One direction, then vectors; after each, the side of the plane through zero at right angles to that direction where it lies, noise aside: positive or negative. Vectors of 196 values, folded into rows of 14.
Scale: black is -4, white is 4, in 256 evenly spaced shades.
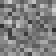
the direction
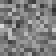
negative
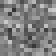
positive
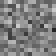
positive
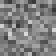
negative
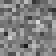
negative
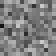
positive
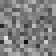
positive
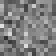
negative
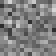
positive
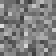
negative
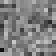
positive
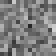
negative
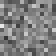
negative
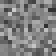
negative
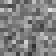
positive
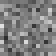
negative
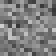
negative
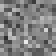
negative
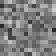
positive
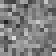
negative
